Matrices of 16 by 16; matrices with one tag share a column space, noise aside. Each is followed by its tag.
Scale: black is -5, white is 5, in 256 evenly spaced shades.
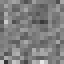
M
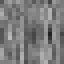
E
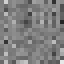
M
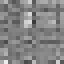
M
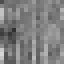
E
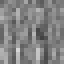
E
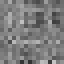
M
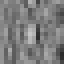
E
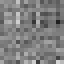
M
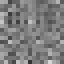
M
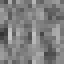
E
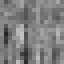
E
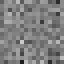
M
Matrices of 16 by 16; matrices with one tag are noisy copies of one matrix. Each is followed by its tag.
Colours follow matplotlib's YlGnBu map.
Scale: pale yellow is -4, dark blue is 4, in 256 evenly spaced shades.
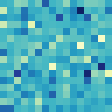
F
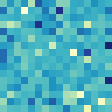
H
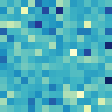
H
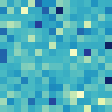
H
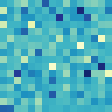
F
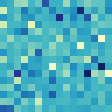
F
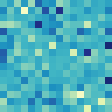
H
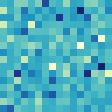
F
